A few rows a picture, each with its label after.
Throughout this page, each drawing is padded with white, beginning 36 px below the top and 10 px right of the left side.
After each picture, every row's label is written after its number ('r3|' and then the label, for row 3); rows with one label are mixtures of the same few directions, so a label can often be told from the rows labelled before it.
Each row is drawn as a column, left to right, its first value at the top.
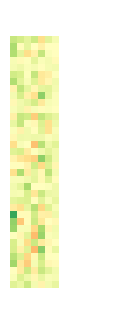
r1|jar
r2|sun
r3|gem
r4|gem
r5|gem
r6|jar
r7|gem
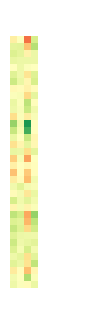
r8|jar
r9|jar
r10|jar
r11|jar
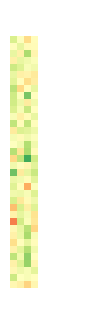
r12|sun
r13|sun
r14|gem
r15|jar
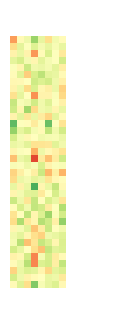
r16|jar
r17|sun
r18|sun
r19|gem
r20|gem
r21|jar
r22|gem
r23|sun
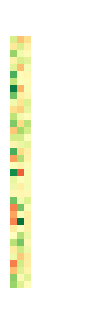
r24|sun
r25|sun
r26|jar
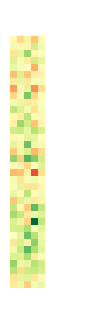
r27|sun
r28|jar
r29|gem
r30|sun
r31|sun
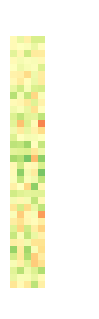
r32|gem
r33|jar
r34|gem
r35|gem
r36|jar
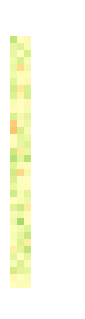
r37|jar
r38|sun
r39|gem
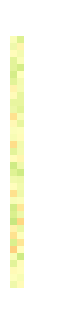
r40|gem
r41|sun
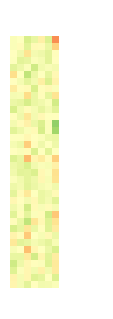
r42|sun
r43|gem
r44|gem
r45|sun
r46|jar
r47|jar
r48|jar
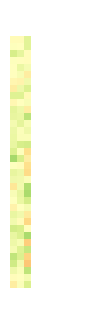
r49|gem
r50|gem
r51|gem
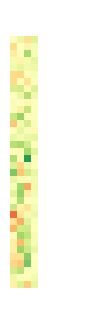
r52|jar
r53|gem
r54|gem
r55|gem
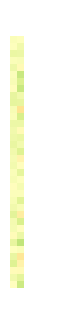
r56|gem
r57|sun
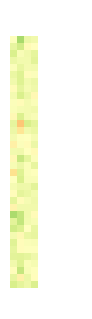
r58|jar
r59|jar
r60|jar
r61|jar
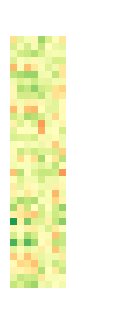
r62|sun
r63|sun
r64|sun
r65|sun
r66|jar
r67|sun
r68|gem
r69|sun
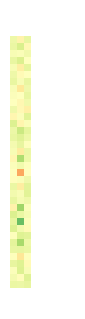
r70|jar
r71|sun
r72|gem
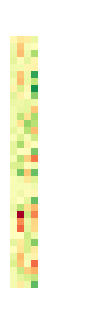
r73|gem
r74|jar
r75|jar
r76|sun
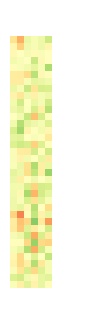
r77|jar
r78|jar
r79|gem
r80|gem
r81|gem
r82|sun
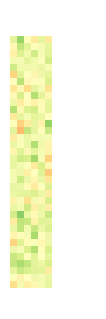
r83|sun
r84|jar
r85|sun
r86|gem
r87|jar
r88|jar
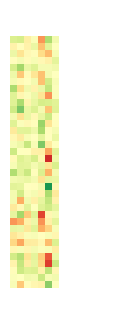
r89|sun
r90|sun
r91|jar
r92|sun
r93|jar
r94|gem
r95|gem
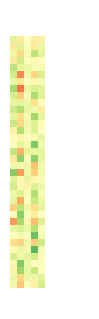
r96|sun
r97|sun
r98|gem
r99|gem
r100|sun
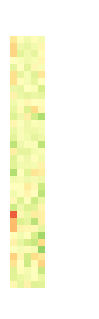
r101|jar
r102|sun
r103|gem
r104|sun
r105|gem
